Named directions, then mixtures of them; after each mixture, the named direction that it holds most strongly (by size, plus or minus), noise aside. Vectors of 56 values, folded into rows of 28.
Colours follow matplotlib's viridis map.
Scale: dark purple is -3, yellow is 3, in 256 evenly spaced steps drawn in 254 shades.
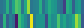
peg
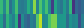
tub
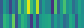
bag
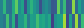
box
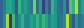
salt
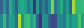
tub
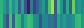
bag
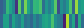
box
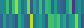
peg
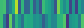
salt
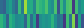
box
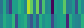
bag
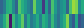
salt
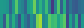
tub
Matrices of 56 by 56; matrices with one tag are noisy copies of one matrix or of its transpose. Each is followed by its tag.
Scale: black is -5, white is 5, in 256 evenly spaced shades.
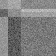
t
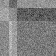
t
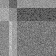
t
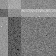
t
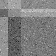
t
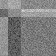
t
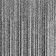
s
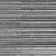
s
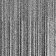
s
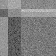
t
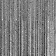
s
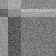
t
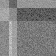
t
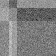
t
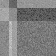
t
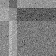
t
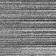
s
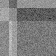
t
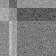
t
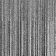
s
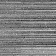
s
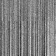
s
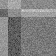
t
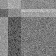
t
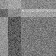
t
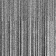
s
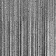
s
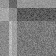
t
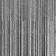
s
